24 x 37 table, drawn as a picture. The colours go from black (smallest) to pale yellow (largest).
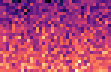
The grain is fine, like static. Values rise toward the bottom. No single row or column stands out from its neighbours. There are no regular stripes.
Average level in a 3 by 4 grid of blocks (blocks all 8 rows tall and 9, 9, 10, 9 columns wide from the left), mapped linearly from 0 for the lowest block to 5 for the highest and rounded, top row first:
0 0 1 1 / 3 3 3 3 / 5 5 5 5
